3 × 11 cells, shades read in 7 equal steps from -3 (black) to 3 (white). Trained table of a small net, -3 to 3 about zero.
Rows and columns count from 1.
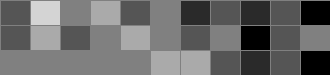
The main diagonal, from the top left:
-1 1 0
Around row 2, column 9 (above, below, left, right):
-2 -2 0 -1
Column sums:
-2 3 -1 1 0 1 -2 -2 -7 -3 -6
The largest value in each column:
0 2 0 1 1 1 1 0 -2 -1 0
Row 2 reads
-1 1 -1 0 1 0 -1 0 -3 -1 0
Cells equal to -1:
10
